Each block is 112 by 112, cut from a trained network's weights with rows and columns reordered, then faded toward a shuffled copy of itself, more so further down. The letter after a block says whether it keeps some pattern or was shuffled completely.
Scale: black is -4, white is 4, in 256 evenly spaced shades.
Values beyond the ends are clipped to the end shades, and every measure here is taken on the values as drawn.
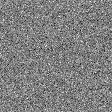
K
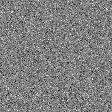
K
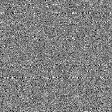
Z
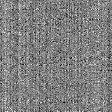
Z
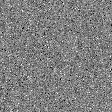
K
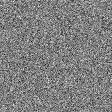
K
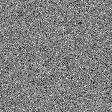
K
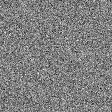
K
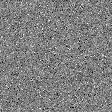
K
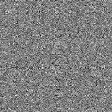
Z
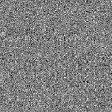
Z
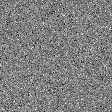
K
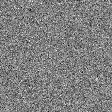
K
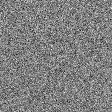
K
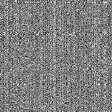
Z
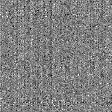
Z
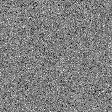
K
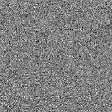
Z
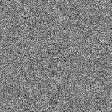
Z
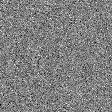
K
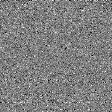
Z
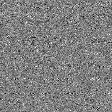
Z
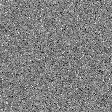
K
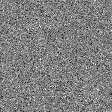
K
